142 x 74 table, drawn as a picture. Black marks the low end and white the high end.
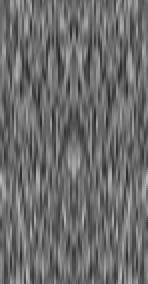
The left and right halves mirror each other. There is no overall slope. Streaks run downward. The values follow a bell shape.
